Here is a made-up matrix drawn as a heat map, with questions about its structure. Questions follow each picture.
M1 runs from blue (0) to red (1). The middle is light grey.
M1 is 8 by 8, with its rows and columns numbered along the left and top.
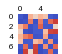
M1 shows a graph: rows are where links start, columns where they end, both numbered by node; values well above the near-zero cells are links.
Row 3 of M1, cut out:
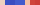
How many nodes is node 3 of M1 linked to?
4
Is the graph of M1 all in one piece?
yes
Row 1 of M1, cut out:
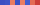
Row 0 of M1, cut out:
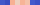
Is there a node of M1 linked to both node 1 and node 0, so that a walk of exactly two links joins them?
yes
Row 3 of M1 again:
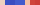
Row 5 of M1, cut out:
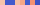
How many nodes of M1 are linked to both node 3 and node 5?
2
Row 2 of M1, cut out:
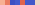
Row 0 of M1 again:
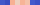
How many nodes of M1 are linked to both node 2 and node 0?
1
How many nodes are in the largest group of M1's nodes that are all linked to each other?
3
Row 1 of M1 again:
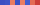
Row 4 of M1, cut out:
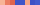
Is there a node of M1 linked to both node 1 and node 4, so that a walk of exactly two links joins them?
yes
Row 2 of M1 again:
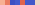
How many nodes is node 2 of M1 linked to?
4
